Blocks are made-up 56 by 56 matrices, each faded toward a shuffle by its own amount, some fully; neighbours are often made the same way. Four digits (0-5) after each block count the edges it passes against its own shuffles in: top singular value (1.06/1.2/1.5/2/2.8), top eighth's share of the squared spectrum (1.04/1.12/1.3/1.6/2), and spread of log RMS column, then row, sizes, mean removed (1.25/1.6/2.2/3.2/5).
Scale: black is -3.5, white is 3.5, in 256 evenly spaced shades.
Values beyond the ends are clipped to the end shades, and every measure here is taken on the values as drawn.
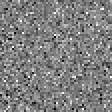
1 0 0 0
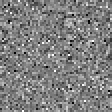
2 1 0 1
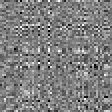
4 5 3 3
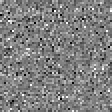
3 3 0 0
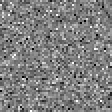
2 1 0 0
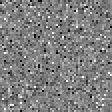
0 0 0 0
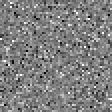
0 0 0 0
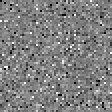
0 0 0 1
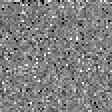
1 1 0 1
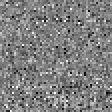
1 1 0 2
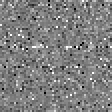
2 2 0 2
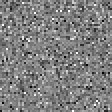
1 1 0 1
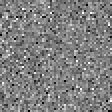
1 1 0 0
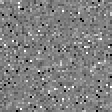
0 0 0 0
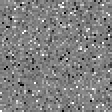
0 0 0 0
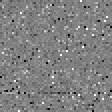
1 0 0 0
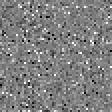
0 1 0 1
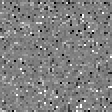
1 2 1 1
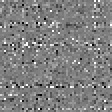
2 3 2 3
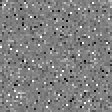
0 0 0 0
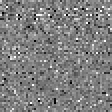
3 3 0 2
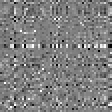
5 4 3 3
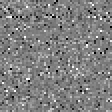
2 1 0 1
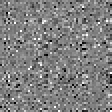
4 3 2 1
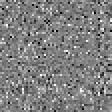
3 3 1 0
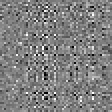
4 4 3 2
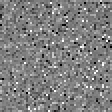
0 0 0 0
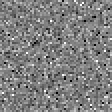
1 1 0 0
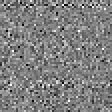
3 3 1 2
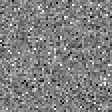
1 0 0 0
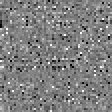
3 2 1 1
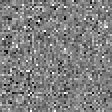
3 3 2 1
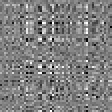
5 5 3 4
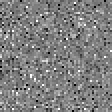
3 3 1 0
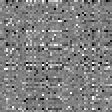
4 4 2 2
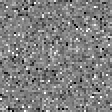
2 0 0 0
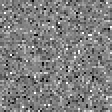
2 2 0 0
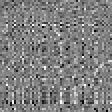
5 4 3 3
